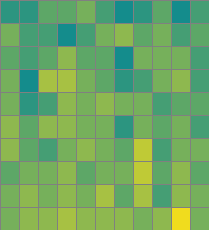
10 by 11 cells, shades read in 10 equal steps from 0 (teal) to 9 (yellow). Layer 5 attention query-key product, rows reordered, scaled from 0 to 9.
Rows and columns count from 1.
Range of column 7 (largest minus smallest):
5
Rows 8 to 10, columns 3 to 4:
4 5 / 4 5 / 5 6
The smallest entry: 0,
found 5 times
